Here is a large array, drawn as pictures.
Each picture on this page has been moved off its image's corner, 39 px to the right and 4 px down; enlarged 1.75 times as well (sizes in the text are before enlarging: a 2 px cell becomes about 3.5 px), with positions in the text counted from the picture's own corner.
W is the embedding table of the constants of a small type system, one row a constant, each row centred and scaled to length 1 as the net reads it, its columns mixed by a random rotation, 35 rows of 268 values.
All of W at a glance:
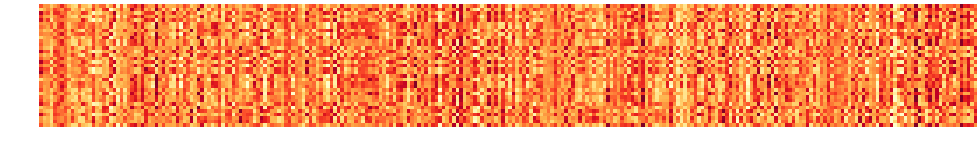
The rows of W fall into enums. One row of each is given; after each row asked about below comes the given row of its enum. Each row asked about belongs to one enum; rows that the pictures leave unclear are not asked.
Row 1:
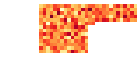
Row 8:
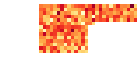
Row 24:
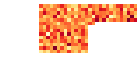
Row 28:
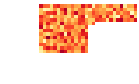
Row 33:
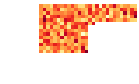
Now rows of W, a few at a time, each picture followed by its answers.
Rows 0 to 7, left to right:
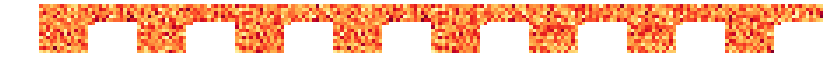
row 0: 24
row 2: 28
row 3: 24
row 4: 28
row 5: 8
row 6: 8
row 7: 33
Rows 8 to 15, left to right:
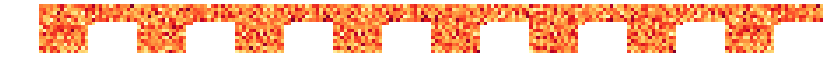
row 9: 1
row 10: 24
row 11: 24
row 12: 33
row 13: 28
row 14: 33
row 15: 8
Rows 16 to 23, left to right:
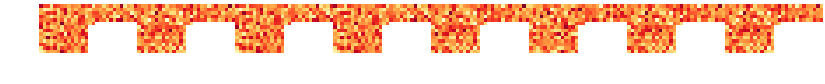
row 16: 28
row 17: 8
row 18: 28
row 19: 28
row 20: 8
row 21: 1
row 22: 8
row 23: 8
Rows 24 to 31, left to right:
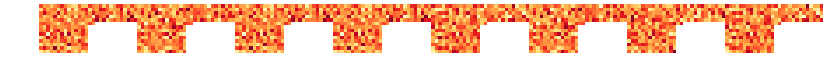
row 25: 1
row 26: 24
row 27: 24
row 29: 1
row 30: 33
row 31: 28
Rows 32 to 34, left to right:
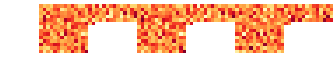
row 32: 33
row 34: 24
